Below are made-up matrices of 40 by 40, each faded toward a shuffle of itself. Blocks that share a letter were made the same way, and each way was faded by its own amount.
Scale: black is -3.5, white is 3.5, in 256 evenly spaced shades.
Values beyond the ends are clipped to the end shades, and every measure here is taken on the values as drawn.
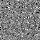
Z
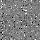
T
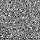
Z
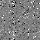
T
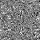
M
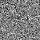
Z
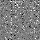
T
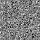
Z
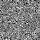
Z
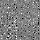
T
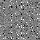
T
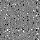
T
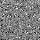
Z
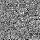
M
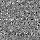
Z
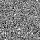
M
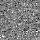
M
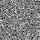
M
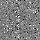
T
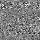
Z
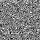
Z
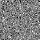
M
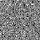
M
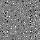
T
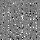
T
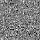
M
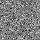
Z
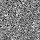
Z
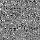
Z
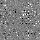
T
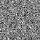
M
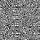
M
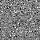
Z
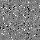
T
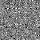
Z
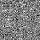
M
